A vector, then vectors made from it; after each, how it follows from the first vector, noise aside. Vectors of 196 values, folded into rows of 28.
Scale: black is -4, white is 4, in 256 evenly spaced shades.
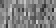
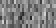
wrapped around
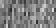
negated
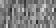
negated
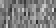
negated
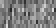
negated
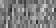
negated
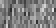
negated
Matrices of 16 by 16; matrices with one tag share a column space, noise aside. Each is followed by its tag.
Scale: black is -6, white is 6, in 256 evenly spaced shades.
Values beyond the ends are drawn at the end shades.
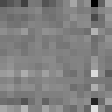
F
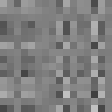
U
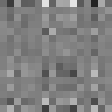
F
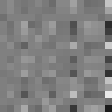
U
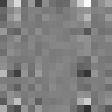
F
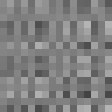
U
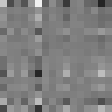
F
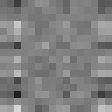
U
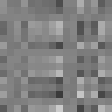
U
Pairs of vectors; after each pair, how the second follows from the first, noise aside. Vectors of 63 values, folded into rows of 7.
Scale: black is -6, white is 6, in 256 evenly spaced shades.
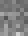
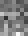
scaled up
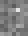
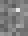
copied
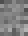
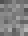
copied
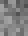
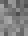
copied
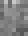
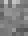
copied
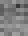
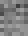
copied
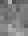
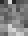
scaled up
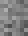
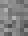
copied
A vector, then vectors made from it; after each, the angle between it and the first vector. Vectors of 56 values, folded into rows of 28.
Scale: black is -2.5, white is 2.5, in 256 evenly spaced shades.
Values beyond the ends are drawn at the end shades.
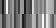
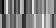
nearly parallel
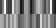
orthogonal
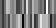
partly aligned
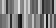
partly opposed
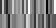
partly opposed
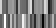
partly opposed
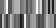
orthogonal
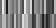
nearly opposite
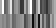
partly opposed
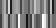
orthogonal
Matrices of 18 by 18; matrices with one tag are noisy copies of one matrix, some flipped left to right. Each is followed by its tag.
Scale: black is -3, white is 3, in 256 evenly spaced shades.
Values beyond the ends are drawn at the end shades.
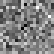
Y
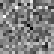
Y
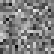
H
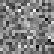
H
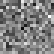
Y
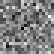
Y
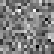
H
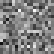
H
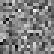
H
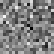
Y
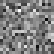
H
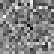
Y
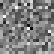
Y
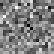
Y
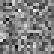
H
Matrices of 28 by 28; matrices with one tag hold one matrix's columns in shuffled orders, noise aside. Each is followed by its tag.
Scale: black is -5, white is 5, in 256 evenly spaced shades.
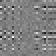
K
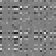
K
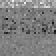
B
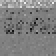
B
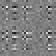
K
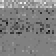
B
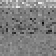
B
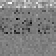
B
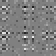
K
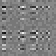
K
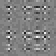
K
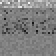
B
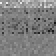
B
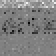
B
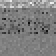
B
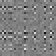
K
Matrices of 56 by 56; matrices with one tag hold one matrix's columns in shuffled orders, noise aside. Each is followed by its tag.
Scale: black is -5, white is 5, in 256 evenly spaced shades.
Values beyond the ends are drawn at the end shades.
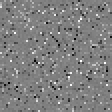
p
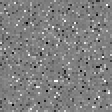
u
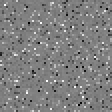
u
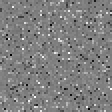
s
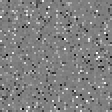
s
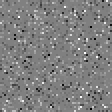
s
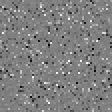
p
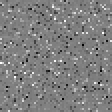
p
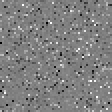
u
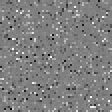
s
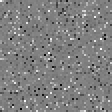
s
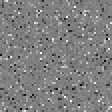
s
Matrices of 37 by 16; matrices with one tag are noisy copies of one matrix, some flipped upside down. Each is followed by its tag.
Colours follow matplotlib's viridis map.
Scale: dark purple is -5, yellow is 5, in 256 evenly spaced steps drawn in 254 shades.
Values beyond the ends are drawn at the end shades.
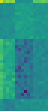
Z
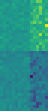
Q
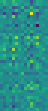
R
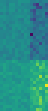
Q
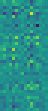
R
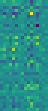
R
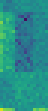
Z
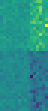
Q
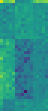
Z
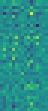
R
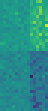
Q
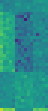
Z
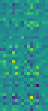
R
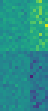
Q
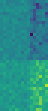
Q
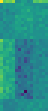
Z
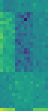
Z
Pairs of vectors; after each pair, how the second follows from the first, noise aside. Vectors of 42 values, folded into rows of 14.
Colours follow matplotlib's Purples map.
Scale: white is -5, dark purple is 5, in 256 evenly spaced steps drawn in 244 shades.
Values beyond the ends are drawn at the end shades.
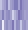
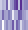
scaled up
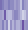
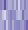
reversed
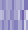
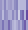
sign-scrambled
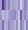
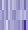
reversed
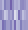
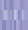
shrunk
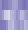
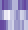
scaled up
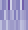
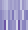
reversed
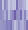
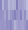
shrunk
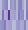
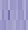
shrunk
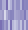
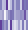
scaled up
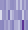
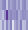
wrapped around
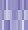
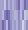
sign-scrambled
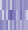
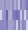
reversed
